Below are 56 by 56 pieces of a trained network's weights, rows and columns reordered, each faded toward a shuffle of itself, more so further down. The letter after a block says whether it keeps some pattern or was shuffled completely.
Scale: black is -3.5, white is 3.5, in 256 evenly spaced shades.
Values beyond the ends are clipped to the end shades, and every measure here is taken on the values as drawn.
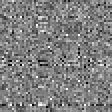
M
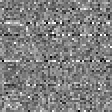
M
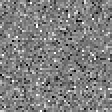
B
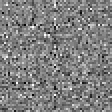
M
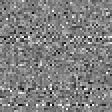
M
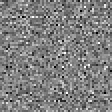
M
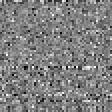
M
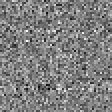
M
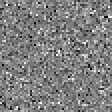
B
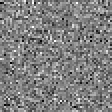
M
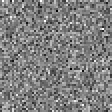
M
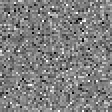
B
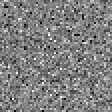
B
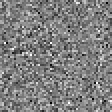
M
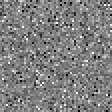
B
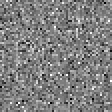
M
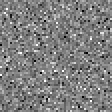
B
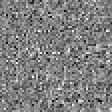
M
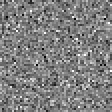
M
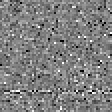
M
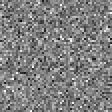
M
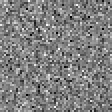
B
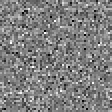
B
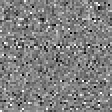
M
